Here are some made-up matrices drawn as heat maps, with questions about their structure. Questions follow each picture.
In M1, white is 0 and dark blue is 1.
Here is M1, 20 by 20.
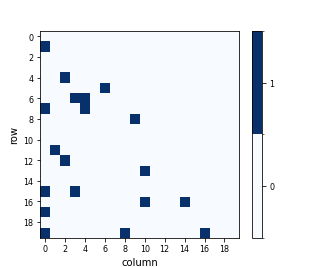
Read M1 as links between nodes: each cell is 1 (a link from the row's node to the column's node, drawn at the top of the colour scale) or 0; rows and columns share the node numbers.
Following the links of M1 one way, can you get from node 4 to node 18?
no
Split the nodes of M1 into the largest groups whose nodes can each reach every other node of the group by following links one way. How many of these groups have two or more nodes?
0
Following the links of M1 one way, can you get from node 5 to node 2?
yes
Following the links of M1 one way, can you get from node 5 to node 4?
yes
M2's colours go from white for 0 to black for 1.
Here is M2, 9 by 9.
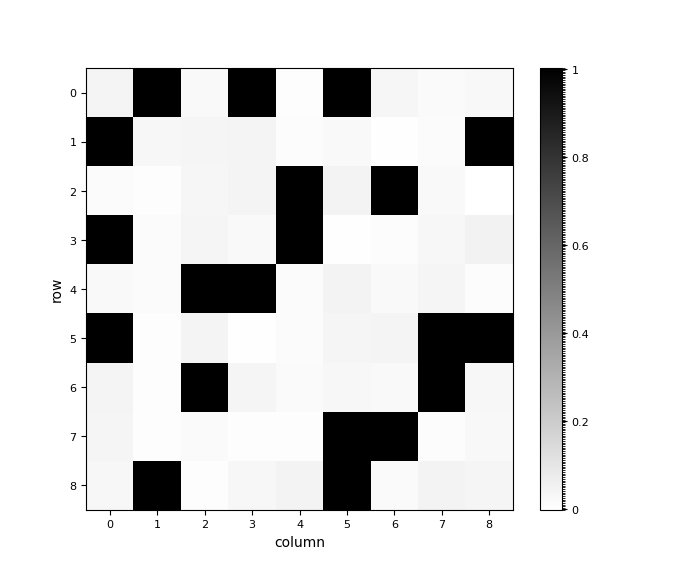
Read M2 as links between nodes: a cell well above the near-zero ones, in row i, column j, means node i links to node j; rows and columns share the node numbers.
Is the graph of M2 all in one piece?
yes
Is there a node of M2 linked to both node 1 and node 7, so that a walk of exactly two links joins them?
no
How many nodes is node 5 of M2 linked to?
3
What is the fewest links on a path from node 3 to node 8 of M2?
3
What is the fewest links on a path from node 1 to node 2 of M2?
4
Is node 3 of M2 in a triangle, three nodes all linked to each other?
no
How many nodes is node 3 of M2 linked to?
2
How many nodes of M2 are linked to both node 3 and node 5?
1
